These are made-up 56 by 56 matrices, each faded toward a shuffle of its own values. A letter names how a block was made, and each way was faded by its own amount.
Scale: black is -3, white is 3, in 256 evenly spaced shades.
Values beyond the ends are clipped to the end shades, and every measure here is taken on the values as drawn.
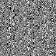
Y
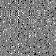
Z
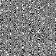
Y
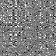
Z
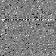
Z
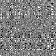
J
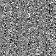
Y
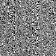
Y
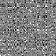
J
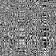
J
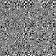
J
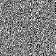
Y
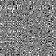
J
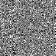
Y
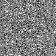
Y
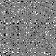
Z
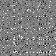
Z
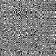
J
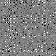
Z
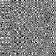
J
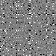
Z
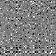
Z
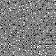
Z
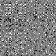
Z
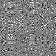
Z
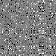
Z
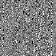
Y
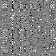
Z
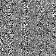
Y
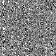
Y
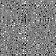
Z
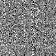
Y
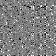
Z
